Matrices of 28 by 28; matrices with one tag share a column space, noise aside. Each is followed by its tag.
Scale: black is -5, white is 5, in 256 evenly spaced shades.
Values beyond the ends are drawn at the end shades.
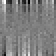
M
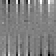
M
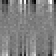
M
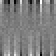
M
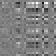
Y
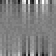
M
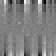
M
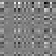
Y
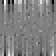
M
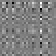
Y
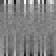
M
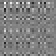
Y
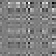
Y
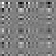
Y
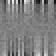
M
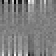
M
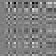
Y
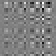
Y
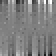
M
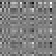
Y
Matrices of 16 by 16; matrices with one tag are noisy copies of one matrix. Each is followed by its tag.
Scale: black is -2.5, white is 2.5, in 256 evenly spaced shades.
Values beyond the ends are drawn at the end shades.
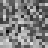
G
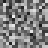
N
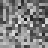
G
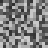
N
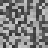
N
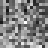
G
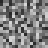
N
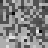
G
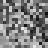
G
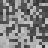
G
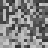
G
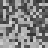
G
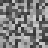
N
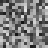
N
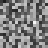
N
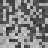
G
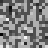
N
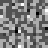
N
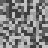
N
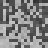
G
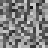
N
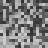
G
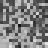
G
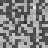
N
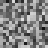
N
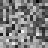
G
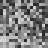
G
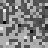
G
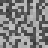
N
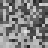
G
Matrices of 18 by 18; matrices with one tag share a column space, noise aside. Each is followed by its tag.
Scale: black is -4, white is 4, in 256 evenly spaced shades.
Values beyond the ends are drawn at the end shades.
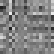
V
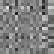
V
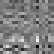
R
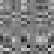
R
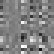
R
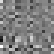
R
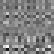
R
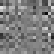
V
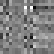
V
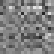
V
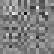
V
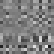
R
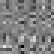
R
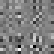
R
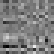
R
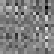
V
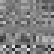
R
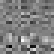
R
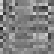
V
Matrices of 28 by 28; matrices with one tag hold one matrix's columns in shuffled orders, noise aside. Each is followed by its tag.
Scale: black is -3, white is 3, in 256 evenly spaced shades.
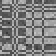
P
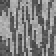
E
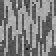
E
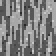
E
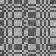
P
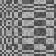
P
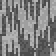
E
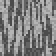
E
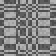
P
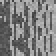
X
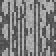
X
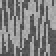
E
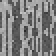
X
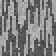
E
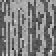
X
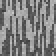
E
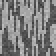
E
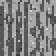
X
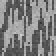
E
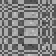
P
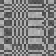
P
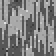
E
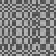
P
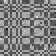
P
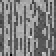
X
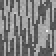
E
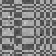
P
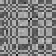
P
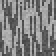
E
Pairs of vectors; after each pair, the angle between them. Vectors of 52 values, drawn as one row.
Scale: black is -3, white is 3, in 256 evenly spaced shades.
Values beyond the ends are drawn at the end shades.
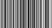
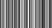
nearly opposite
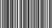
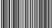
partly opposed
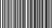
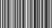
nearly parallel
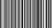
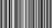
orthogonal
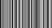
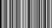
partly aligned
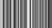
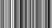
partly aligned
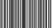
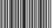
nearly parallel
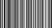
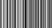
orthogonal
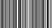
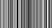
nearly opposite
